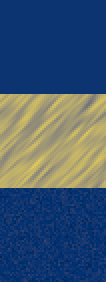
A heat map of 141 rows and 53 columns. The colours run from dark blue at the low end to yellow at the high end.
It is made of 3 by 1 panels. Panel 1,1: very low, flat. Panel 2,1: high, slanting up to the right. Panel 3,1: very low, fine-grained, faint in contrast.
